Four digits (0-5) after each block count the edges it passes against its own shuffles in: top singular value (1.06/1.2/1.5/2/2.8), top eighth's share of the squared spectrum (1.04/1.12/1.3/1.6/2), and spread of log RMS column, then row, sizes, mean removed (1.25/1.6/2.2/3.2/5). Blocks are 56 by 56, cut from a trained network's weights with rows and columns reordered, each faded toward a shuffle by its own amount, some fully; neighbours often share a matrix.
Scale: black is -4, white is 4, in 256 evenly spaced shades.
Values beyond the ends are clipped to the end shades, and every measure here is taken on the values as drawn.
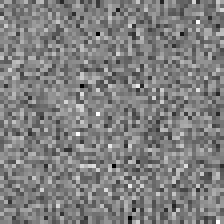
3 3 1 0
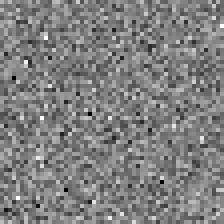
0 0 0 0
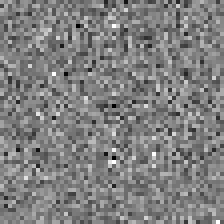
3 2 1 1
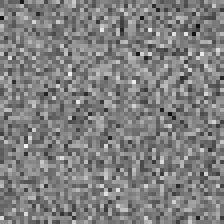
2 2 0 0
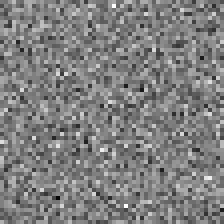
0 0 0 0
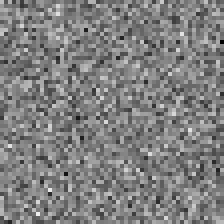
0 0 0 0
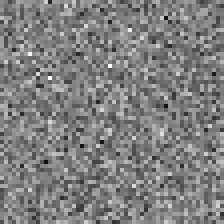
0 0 0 0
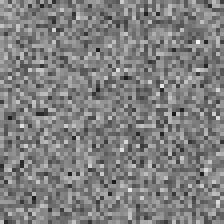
0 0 0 0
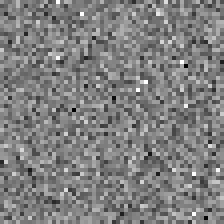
0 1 0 0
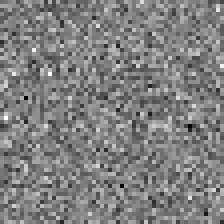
2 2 0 0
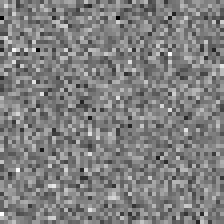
2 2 1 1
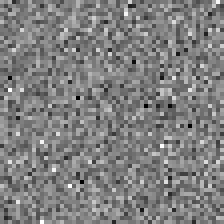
2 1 0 0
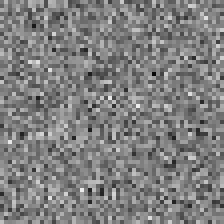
3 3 1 1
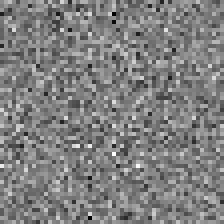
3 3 1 0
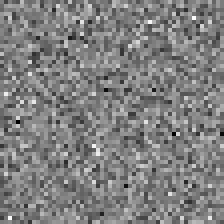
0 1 0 0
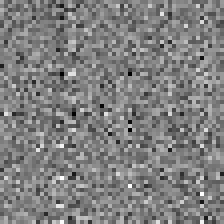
3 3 2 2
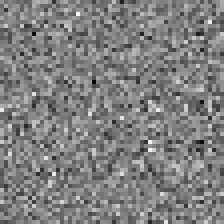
3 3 1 1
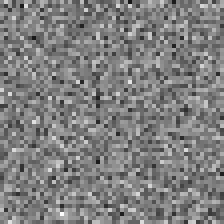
2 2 0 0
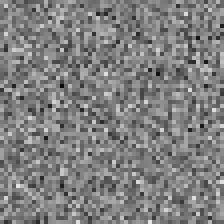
2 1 0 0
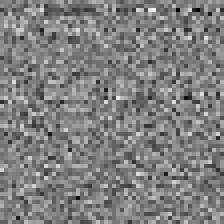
4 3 1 2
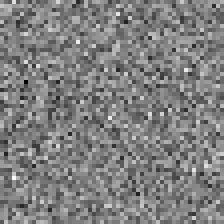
2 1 0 0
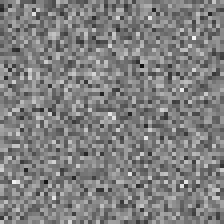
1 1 0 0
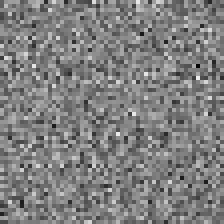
3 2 0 1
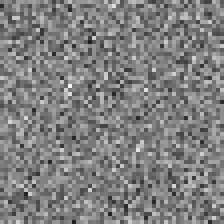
2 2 0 0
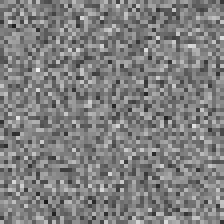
2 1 0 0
